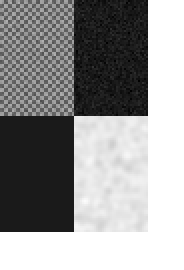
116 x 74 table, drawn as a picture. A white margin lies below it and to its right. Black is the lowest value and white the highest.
The table splits into 2 rows of 2 panels. Panel 1,1: middling, checkered, strong in contrast. Panel 1,2: very low, fine-grained, faint in contrast. Panel 2,1: very low, flat. Panel 2,2: very high, blotchy, faint in contrast.
